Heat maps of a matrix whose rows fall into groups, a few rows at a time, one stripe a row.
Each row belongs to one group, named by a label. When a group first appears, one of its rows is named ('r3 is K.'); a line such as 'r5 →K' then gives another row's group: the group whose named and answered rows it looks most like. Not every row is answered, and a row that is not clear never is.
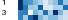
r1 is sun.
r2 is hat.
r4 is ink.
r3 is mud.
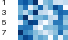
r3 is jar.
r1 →ink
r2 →mud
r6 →sun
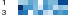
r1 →jar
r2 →sun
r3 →hat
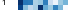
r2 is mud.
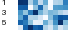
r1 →hat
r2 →hat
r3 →ink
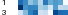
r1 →mud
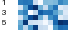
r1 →sun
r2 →ink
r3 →mud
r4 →ink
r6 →jar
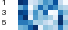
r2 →mud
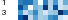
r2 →mud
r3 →jar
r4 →mud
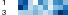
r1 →hat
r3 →jar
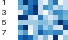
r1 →ink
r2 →ink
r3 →ink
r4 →hat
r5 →jar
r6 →hat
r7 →mud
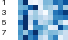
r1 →hat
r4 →hat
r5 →mud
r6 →hat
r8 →ink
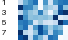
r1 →jar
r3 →jar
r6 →mud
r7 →mud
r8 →mud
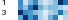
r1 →jar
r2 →ink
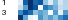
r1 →ink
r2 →ink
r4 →hat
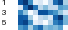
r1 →sun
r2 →ink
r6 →mud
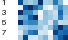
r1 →mud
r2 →ink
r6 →jar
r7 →jar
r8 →hat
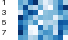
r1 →ink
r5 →jar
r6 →hat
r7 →hat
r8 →mud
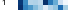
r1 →mud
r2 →sun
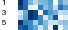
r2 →hat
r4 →ink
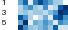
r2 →jar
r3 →jar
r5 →hat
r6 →mud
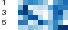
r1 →jar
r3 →sun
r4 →ink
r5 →mud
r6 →jar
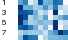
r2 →mud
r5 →mud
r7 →jar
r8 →ink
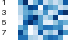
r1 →hat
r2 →ink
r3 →jar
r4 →ink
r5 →ink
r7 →hat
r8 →mud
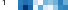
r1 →sun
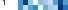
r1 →hat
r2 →jar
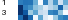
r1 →sun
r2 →sun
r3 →mud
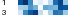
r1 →sun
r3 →ink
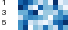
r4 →jar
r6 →hat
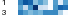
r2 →jar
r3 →mud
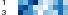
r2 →sun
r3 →sun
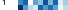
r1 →mud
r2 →mud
